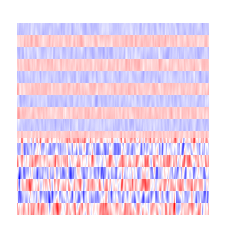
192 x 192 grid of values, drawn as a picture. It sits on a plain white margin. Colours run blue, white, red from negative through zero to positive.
Overall the values sit about 50% of the way up the scale. Horizontal stripes repeat 8 times down the table. No overall slope runs across the table. A horizontal seam about 60% of the way down splits the table, and the top part is calmer.
